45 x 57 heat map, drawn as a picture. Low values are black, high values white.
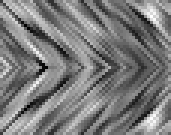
No overall slope runs across the table. The top and bottom halves mirror each other. The histogram is bell-shaped.
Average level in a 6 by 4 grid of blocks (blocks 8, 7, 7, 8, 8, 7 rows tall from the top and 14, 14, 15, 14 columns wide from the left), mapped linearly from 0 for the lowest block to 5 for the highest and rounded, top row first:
5214 | 2330 | 2210 | 2210 | 2330 | 5214
